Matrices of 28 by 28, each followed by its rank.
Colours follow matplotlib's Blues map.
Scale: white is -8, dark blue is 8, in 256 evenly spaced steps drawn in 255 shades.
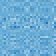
three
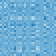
three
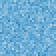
full rank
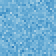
full rank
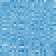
five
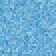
full rank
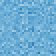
five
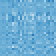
three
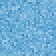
full rank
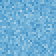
full rank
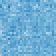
five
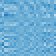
three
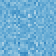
five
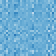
three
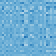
three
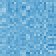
five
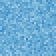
full rank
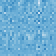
five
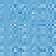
three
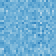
five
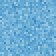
full rank
